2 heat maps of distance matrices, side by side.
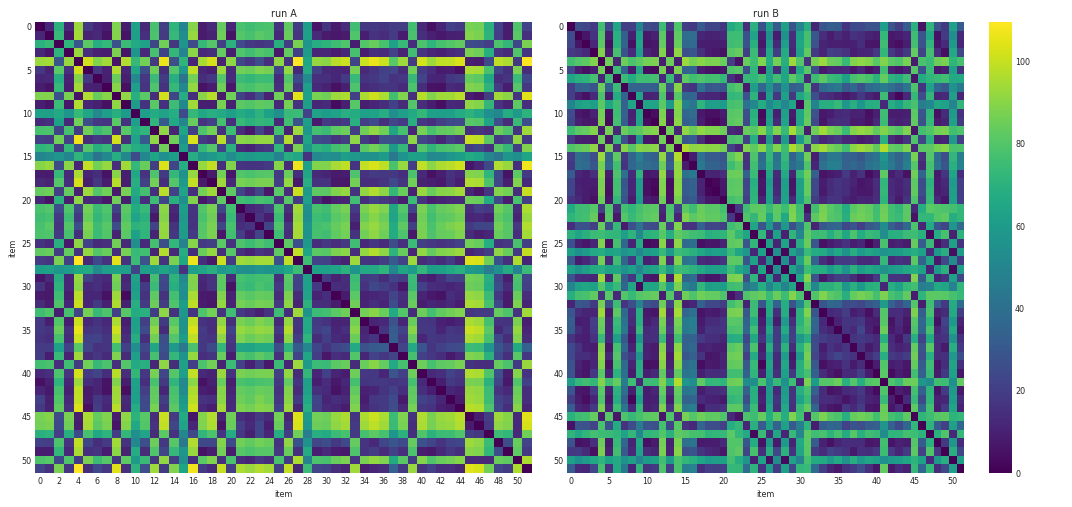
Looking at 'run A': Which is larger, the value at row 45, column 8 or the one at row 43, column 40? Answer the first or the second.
the second
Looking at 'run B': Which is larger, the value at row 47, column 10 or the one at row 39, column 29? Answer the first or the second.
the first
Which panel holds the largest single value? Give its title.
run A
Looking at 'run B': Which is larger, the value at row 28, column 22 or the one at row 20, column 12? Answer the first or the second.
the second
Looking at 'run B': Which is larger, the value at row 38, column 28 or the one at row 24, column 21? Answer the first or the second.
the second
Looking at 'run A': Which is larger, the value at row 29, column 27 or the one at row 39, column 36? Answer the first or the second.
the second
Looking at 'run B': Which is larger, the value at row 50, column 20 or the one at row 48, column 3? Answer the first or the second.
the first
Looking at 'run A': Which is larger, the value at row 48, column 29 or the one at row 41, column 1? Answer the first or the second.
the first
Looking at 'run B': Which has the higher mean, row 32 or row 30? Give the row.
30
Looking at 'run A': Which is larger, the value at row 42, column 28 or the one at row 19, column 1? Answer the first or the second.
the second
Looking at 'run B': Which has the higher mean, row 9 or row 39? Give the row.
9
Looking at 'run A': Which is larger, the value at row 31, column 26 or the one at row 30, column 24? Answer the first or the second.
the first
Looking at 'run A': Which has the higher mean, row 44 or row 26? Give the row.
26
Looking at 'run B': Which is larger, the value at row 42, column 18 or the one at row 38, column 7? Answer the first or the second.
the second
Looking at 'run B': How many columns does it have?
52
